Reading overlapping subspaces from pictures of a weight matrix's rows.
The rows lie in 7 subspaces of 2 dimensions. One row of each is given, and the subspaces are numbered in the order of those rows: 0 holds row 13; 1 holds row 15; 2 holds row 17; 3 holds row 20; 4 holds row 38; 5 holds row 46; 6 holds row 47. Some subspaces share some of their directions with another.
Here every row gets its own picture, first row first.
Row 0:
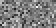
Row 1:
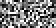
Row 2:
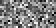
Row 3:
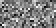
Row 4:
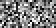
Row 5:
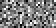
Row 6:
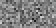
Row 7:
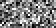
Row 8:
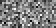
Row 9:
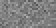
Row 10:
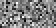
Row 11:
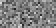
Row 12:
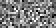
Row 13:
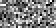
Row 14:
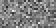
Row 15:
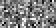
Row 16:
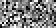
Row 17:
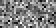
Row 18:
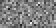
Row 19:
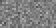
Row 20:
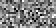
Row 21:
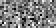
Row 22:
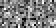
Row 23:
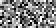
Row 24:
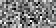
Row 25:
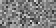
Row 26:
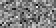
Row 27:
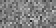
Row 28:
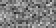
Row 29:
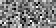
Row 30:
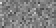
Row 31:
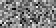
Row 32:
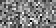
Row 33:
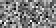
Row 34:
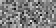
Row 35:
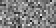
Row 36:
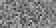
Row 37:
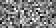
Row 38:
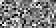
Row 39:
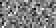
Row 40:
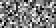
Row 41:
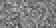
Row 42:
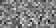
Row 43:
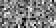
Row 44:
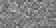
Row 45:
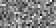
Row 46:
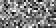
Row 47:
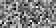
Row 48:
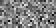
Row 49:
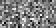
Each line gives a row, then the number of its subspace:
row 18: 1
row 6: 3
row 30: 6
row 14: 5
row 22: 1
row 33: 6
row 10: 2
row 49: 1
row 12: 3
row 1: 3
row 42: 2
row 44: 5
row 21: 1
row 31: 0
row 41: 5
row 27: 4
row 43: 1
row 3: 4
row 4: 6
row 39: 6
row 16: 2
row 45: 0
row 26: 0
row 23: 2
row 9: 5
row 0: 4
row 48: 2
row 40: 6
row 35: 0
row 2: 2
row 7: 0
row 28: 0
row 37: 3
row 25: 5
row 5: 1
